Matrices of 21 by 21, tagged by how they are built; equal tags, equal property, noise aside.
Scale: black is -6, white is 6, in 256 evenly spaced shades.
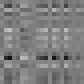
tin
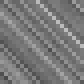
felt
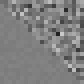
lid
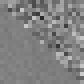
lid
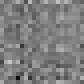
tin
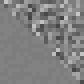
lid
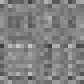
tin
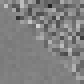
lid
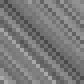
felt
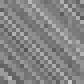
felt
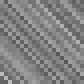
felt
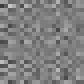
tin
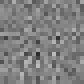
tin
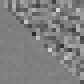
lid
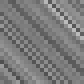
felt
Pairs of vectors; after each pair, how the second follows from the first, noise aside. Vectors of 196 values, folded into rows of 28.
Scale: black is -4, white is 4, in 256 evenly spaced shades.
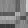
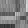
copied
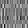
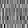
copied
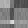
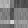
copied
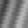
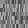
shuffled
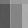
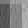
copied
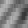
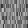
shuffled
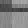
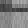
copied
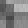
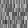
shuffled
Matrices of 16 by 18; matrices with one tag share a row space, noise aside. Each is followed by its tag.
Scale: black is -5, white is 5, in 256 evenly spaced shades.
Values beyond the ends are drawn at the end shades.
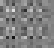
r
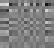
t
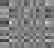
t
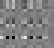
r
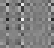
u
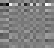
t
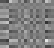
t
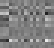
t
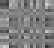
t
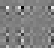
u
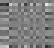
t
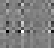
u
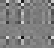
u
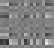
t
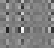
u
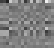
t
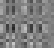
r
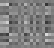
t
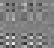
r
